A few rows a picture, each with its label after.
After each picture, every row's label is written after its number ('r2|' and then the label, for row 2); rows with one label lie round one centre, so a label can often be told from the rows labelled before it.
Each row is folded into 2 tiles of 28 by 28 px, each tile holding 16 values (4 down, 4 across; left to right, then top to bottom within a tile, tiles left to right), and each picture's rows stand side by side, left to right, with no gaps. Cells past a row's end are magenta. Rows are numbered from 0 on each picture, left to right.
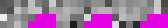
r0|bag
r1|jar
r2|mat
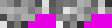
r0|mat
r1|mat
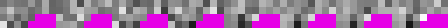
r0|mat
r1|bag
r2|mat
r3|mat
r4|jar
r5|jar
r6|jar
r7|jar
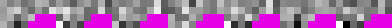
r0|jar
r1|mat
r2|mat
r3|bag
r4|mat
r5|jar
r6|mat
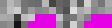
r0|jar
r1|bag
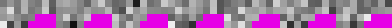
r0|mat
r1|jar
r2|bag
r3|mat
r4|bag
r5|mat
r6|jar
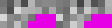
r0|bag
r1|bag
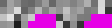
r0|jar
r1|mat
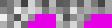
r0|bag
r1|bag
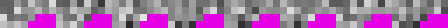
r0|bag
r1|bag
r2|jar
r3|mat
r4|jar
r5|jar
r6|bag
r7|mat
